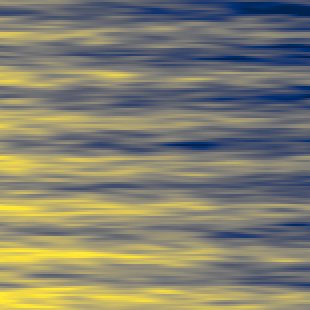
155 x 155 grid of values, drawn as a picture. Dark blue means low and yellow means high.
Ninth with the lowest average: top right. Ninth with the highest average: bottom left. Stripes: horizontal, repeating 7 times. Lone odd cells: none. Slope: up to the bottom left.
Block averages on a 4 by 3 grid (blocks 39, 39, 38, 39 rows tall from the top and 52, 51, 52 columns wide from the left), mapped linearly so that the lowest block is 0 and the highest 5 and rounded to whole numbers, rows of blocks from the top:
210 | 321 | 432 | 542
